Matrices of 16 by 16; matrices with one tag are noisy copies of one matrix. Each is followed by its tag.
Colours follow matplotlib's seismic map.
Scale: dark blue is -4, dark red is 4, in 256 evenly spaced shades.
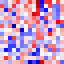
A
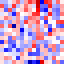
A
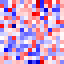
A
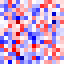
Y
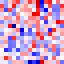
A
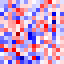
Y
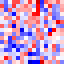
A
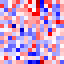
A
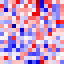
A
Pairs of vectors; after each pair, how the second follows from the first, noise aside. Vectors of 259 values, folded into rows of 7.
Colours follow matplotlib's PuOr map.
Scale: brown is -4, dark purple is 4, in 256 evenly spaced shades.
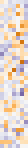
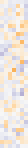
shrunk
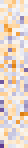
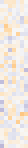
shrunk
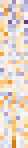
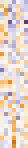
copied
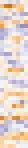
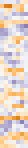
copied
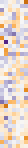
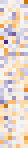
copied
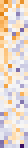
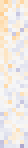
shrunk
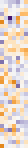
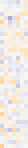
shrunk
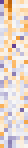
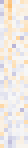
shrunk
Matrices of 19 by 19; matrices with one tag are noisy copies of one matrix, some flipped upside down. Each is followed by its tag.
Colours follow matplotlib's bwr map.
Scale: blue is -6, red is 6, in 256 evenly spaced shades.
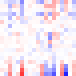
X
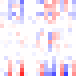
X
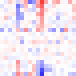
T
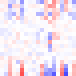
X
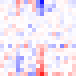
T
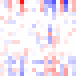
X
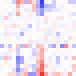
T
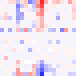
T
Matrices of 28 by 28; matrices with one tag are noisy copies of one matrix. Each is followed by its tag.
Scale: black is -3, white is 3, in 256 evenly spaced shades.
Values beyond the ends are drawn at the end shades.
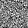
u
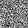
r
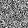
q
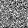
u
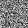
r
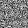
q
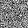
q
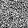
u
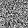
r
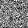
u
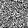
u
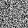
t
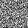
u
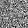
t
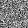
q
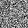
t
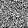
u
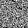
u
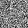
t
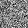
t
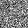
t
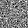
t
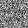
q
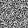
q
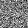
u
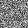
q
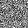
q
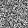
r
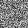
q
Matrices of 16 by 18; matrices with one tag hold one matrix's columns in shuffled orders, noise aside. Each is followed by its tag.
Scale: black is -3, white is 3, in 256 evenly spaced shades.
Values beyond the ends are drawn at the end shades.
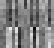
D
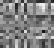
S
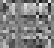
S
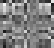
S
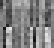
D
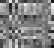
S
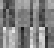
D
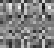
S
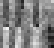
D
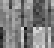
D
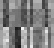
D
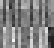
D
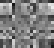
S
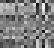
S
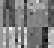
D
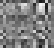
S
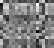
S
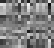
S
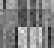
D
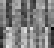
D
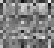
S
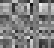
S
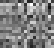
S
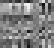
S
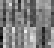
D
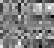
S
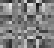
S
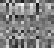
S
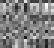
S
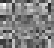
S
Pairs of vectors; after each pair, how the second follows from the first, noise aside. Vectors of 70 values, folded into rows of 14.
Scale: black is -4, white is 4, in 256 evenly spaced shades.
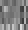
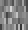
shuffled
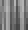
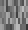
sign-scrambled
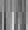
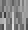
sign-scrambled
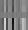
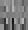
sign-scrambled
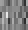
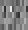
shuffled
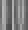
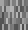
shuffled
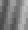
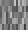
shuffled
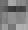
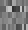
sign-scrambled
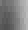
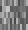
shuffled
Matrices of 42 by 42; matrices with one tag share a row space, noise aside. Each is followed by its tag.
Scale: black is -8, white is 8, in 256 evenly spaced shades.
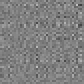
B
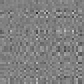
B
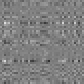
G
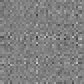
B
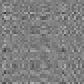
G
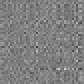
B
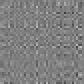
B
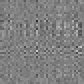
B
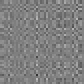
B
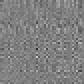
B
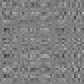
G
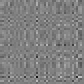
B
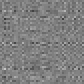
G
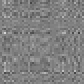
G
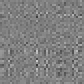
B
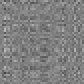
G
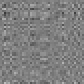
G
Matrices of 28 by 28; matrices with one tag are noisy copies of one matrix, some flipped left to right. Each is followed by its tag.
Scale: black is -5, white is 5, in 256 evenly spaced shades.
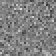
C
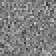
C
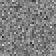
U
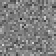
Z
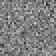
C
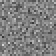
U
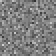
U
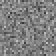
U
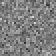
C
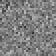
C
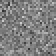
C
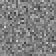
U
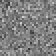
C
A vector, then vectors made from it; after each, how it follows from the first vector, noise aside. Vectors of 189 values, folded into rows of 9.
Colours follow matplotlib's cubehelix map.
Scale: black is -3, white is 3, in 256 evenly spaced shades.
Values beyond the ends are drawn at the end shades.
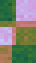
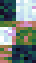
scaled up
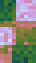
copied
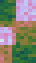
copied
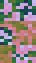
sign-scrambled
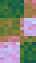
reversed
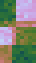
copied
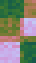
reversed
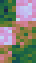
copied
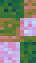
reversed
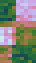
copied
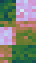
copied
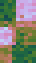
copied
